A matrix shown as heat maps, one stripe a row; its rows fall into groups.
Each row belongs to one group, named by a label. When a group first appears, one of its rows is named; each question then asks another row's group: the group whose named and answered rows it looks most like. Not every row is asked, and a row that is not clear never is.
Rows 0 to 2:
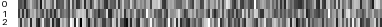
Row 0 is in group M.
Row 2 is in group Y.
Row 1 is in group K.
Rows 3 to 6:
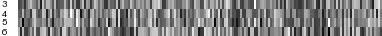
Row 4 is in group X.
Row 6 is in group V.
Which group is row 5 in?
X
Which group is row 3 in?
M
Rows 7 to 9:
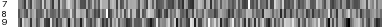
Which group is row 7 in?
X
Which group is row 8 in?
K
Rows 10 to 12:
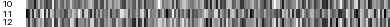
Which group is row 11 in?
X
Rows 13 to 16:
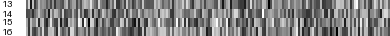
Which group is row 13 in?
K
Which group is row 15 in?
Y
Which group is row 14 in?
M
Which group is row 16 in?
V
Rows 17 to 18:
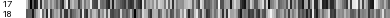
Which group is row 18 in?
M
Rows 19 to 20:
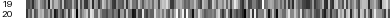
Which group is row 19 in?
M
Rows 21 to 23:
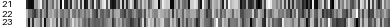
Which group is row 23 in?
V
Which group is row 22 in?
V
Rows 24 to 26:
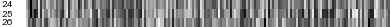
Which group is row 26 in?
V
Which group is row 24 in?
V
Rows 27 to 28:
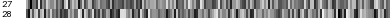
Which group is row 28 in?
Y
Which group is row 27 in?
V
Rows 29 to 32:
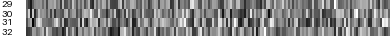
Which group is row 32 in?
Y
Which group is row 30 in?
K
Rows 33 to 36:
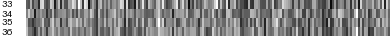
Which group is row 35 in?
X
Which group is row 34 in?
K
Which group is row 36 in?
V
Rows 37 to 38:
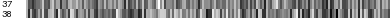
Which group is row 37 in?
X
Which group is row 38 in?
V
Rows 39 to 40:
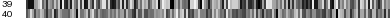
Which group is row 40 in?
K
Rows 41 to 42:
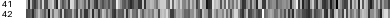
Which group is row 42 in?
M
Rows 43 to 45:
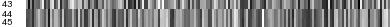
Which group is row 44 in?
M
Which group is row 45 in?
M
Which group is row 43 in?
X
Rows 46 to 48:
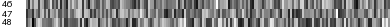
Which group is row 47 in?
X
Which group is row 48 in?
M
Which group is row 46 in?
Y
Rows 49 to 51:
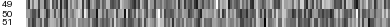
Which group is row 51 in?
V
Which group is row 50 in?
X
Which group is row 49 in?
Y
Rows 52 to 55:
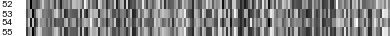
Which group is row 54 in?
K
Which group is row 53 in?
M
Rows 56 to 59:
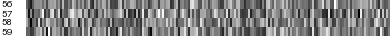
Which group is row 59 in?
M
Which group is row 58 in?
V
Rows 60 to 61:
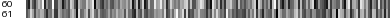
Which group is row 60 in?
K
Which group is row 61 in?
K
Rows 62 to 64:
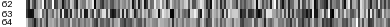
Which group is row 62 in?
K
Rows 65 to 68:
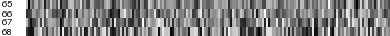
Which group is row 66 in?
Y
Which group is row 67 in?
V
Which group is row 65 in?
Y
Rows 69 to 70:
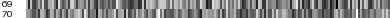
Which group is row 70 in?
X
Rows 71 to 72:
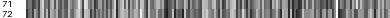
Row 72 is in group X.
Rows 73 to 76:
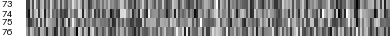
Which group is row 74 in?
Y
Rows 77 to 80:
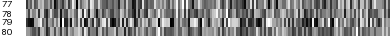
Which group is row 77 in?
K
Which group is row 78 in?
Y
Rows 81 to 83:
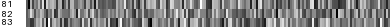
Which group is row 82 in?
K
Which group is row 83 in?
M
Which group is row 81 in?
V
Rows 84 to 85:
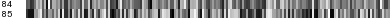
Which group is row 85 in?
M
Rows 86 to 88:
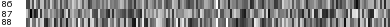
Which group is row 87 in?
V
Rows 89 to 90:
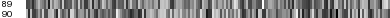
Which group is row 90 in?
V
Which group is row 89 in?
M
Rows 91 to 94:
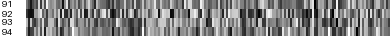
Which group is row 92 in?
M
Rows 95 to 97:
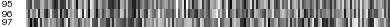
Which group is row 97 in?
V
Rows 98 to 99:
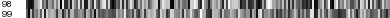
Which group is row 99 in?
V
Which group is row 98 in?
M
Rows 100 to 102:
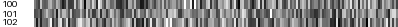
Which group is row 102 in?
X
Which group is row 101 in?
M
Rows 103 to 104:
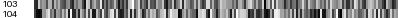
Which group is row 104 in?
M
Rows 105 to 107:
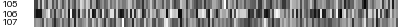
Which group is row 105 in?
X
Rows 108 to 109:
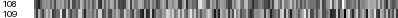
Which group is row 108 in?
M
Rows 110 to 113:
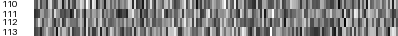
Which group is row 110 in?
X
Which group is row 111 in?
Y
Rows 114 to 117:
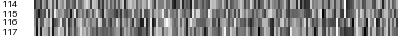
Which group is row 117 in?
V
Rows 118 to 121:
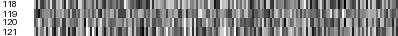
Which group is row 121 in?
Y
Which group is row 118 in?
V
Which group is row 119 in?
M
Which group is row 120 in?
K
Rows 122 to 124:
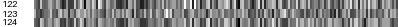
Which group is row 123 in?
X
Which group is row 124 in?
Y
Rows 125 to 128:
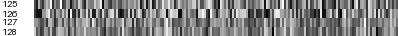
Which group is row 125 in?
K
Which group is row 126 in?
M
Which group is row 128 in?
V
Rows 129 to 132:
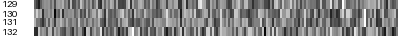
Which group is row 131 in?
V
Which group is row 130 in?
K
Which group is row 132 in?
Y
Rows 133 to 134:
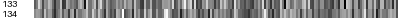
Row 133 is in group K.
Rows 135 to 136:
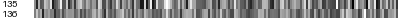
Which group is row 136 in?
K
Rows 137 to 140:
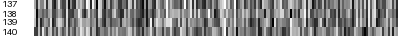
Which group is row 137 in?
Y
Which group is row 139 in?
V
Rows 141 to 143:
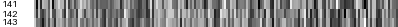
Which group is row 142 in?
V
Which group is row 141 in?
V
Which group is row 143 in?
V
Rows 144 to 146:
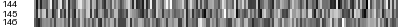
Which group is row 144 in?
X
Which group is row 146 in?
M
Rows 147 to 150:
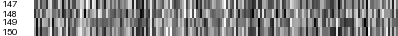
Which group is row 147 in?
X
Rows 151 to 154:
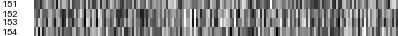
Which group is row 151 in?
M
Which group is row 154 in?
K
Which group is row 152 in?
Y
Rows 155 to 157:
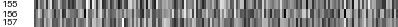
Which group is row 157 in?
K
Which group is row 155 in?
Y
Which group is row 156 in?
K
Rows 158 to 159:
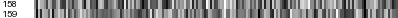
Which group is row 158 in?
Y
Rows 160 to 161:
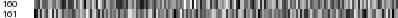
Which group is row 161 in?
X
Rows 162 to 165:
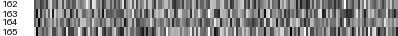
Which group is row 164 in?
X
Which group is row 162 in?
X
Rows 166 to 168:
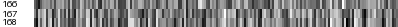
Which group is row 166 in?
M
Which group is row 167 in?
Y
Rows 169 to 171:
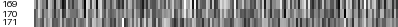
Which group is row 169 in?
Y
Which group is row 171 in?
K
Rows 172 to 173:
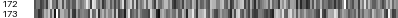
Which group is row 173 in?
M
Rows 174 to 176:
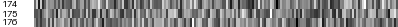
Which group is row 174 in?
K
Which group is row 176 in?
V
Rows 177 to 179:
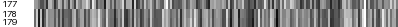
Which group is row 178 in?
K
